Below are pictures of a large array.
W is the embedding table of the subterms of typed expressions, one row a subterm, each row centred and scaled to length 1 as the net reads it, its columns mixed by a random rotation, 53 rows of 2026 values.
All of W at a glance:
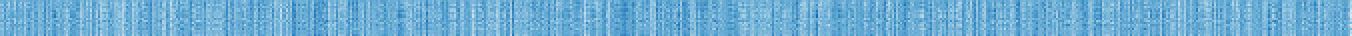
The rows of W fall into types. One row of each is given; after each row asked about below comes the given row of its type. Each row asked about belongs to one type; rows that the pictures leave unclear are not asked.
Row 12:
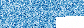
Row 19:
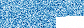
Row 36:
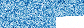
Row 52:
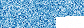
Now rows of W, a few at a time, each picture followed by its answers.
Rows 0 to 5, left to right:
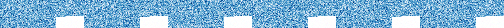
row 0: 52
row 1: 12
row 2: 19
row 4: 52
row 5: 52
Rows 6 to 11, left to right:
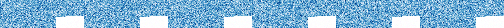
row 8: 19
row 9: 36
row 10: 52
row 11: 52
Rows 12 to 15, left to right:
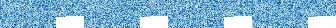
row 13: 19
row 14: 12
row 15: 36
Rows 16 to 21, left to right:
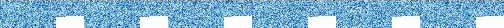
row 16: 12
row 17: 12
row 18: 36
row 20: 52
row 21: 36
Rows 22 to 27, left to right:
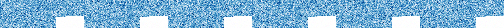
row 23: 12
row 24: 12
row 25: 36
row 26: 36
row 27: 52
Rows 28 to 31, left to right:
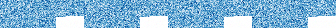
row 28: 12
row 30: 52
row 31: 52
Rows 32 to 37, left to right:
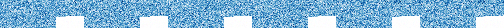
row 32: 52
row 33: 19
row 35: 19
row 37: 36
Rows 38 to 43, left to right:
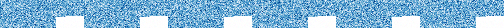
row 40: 52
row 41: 36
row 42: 19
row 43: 19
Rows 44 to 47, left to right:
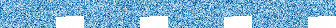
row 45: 12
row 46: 36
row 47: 52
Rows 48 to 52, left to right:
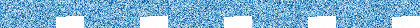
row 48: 52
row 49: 36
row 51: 12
